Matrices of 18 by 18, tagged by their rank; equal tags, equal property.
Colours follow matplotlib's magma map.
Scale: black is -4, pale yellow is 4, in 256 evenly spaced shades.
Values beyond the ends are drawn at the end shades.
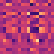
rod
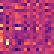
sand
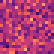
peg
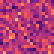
peg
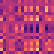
rod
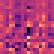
sand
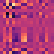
rod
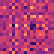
sand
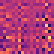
sand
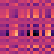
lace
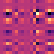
lace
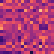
sand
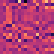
sand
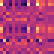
rod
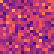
peg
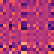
rod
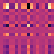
lace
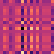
lace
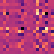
sand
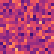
peg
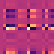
lace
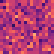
peg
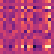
rod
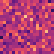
peg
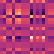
lace
